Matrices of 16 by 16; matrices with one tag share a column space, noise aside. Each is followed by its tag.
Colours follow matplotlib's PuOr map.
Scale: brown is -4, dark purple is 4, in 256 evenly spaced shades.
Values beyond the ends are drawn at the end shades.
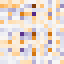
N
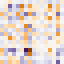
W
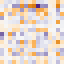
N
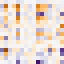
W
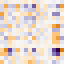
W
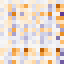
W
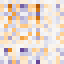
W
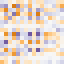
N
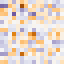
N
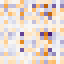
N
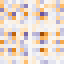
N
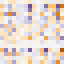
W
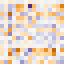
W
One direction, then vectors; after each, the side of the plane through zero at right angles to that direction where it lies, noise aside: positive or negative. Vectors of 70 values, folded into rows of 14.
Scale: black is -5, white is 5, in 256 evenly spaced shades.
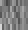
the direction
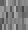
negative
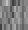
negative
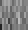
negative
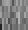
negative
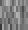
negative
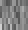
positive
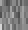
positive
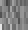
positive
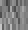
positive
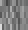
positive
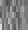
positive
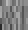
negative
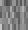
positive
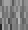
negative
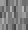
positive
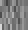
positive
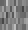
negative
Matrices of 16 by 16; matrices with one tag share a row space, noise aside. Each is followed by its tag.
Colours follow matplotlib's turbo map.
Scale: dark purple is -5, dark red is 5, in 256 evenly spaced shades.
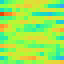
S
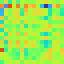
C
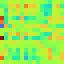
C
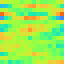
S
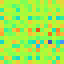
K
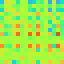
K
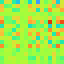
K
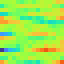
S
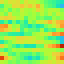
S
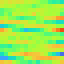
S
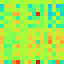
K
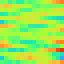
S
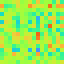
K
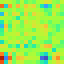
C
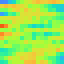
S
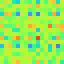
K
